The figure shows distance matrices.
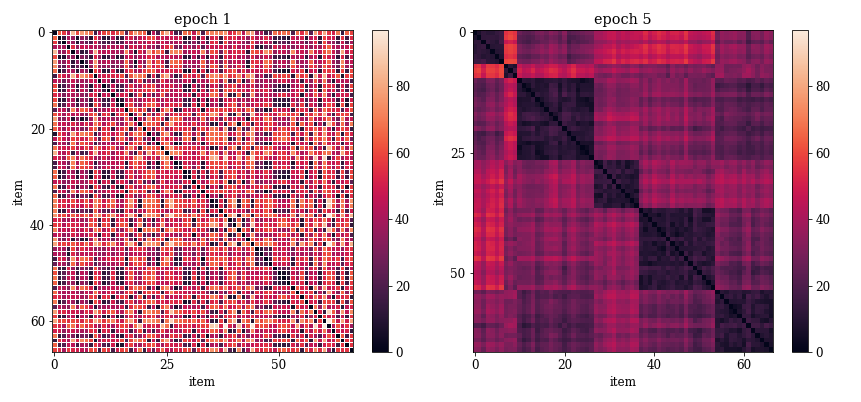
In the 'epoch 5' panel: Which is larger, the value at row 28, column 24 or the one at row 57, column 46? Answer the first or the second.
the first
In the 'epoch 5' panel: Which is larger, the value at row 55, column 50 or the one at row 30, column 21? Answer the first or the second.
the second
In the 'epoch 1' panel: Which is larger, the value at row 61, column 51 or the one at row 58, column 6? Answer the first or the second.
the first
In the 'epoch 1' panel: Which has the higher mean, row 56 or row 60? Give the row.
60
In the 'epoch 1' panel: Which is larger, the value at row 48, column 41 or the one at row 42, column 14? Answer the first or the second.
the first
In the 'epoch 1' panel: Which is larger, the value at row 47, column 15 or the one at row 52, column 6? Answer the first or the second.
the first
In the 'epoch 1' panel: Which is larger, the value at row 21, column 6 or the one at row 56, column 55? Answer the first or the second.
the first
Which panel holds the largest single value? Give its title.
epoch 1
